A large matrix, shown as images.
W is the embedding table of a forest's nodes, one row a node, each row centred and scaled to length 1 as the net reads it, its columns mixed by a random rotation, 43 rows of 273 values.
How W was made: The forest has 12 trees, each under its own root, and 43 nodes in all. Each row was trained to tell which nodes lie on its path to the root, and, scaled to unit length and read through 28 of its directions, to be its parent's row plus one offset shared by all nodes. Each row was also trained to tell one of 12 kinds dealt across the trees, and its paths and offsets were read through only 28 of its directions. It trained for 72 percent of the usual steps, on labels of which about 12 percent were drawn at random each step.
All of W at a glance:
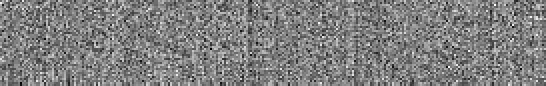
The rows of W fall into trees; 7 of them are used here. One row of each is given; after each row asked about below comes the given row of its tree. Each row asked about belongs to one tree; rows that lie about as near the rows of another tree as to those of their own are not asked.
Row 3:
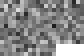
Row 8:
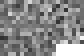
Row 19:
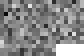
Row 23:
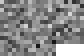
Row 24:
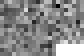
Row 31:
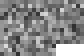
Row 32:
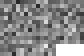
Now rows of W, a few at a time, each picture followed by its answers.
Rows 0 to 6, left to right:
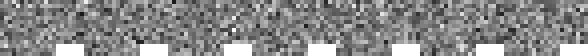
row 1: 23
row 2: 32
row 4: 24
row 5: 23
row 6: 19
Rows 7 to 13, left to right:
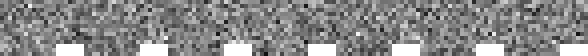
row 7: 19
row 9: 24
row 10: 23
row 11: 8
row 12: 19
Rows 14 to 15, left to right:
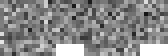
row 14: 3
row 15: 32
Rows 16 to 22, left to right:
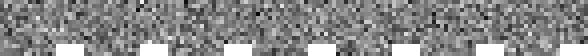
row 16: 19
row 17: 3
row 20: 23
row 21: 24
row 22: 3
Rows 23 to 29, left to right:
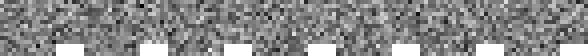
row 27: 31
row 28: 31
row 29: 23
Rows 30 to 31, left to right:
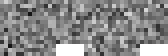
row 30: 31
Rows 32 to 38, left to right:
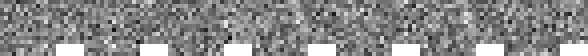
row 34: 32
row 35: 31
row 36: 8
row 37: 31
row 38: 32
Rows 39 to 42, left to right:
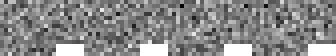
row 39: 8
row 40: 32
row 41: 8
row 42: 8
